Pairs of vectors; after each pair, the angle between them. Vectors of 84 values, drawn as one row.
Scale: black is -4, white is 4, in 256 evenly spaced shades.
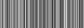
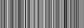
nearly opposite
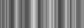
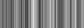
nearly parallel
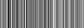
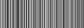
partly aligned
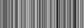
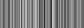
partly aligned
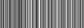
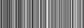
partly aligned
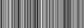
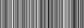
partly opposed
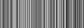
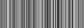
partly opposed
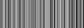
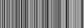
partly opposed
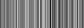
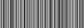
partly aligned
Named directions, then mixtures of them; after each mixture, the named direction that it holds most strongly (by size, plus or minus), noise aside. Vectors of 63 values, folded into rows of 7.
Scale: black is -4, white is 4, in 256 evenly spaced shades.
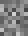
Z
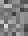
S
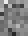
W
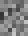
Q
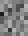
Q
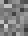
S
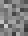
S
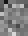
W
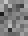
W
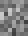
Q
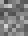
S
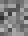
Q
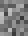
Q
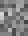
Q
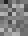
W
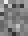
W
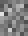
Q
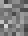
S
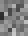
Q
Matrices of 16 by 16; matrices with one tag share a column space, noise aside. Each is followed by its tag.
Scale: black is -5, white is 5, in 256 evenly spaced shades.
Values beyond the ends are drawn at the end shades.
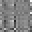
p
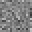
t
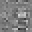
t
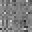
p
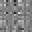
p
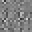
t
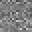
t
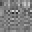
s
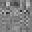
s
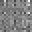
p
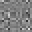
t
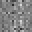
p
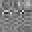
s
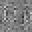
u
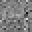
t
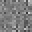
p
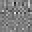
s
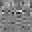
s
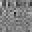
s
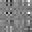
p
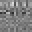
s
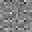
t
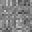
p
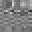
s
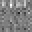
s
